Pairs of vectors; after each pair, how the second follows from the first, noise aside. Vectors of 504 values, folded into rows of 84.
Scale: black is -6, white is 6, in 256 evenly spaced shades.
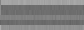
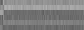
wrapped around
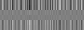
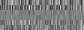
sign-scrambled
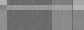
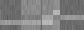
wrapped around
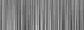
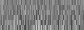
sign-scrambled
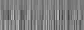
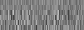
sign-scrambled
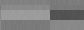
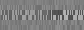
sign-scrambled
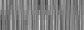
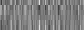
wrapped around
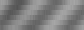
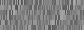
sign-scrambled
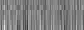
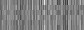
wrapped around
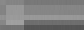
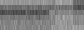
wrapped around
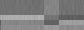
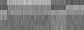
wrapped around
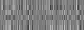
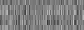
wrapped around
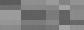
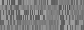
sign-scrambled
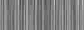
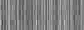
wrapped around
